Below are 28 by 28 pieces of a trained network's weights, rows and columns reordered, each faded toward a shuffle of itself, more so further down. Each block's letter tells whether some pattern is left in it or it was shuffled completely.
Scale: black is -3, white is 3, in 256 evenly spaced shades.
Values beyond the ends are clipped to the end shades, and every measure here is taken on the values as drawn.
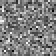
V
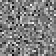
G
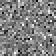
V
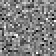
V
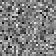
G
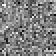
V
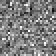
G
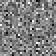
G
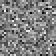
V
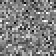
V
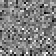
V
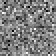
V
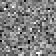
V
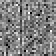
G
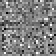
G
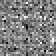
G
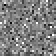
V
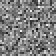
G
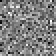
G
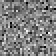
V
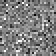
V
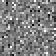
V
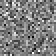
V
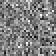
G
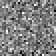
V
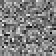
G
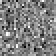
G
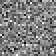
V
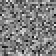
V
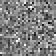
V
